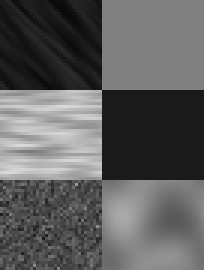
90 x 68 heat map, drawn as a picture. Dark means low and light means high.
The table splits into 3 rows of 2 panels. Panel 1,1: very low, slanting down to the right, faint in contrast. Panel 1,2: middling, flat. Panel 2,1: high, streaked across. Panel 2,2: very low, flat. Panel 3,1: low, fine-grained. Panel 3,2: middling, smooth.
